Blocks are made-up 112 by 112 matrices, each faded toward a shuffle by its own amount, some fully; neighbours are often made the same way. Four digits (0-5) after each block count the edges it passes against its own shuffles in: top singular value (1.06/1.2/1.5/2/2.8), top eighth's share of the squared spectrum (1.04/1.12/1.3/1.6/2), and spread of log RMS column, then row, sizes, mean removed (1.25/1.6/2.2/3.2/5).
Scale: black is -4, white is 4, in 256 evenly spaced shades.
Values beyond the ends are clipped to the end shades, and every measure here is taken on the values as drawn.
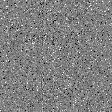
3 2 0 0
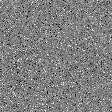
0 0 0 0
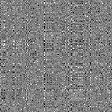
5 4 3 3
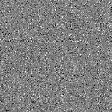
4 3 2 1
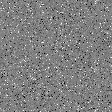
0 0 0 0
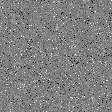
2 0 0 0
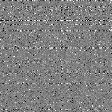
4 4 1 3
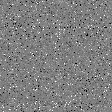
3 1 0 1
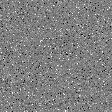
1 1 0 0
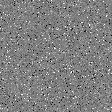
1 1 0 0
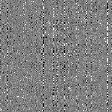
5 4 3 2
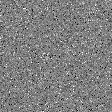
2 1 0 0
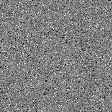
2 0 0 0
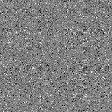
4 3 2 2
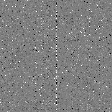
3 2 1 1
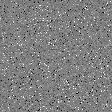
0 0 0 0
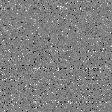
4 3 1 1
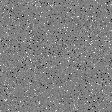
2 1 0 0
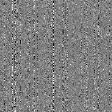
3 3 4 0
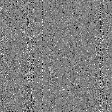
2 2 3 0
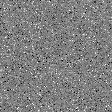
0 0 0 0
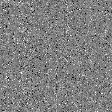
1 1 2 0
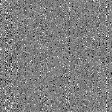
2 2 3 0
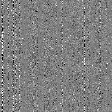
3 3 4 0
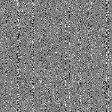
2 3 3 0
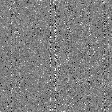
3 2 3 0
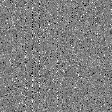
2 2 3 0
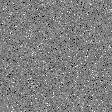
0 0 0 0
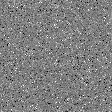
0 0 0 0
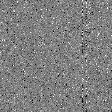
2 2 2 0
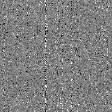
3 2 3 0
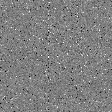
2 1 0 0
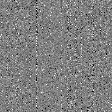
2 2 3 0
